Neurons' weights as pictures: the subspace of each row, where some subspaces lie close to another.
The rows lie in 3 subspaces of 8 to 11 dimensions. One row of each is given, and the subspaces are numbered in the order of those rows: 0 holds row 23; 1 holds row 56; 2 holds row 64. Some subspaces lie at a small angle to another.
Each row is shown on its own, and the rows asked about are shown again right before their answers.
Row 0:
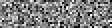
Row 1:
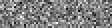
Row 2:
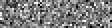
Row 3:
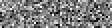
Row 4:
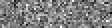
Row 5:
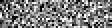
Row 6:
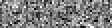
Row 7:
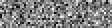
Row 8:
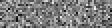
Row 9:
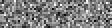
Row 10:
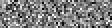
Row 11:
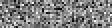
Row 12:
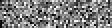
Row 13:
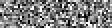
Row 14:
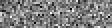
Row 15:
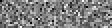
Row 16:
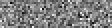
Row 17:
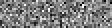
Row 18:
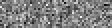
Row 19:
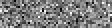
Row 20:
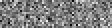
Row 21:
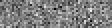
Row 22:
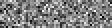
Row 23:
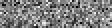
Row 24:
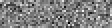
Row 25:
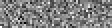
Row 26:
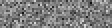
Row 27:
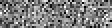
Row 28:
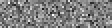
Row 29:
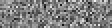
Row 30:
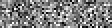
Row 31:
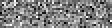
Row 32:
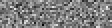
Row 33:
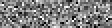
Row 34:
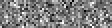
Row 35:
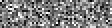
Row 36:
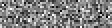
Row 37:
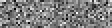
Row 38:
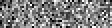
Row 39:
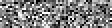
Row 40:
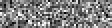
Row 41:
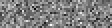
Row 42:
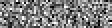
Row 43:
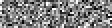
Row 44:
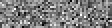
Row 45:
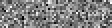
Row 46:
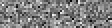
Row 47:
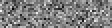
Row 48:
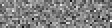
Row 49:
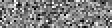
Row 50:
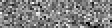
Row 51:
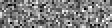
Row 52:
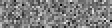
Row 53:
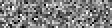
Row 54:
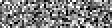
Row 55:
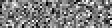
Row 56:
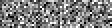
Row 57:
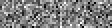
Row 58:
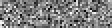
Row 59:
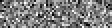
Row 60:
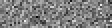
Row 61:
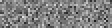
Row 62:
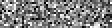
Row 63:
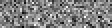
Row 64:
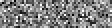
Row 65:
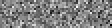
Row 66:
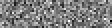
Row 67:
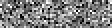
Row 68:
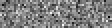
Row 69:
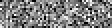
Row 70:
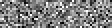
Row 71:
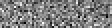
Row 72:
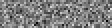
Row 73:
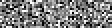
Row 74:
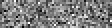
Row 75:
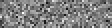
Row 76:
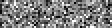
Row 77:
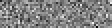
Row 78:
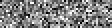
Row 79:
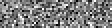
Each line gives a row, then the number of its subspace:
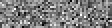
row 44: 0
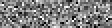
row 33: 0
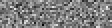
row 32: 0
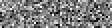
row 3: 0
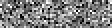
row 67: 2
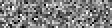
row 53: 1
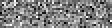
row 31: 2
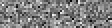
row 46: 0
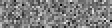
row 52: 2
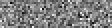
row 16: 2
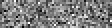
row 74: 2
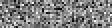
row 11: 2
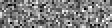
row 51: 2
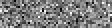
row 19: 2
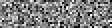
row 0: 1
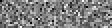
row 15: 1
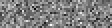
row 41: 0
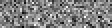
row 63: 2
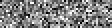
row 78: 1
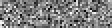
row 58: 1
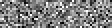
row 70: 1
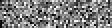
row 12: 1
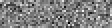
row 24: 2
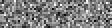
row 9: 1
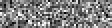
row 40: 0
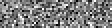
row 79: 0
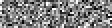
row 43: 1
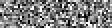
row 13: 2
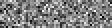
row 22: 1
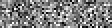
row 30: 1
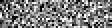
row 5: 2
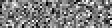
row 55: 1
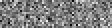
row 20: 0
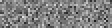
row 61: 1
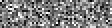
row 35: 0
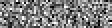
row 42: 0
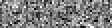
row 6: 1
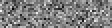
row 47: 1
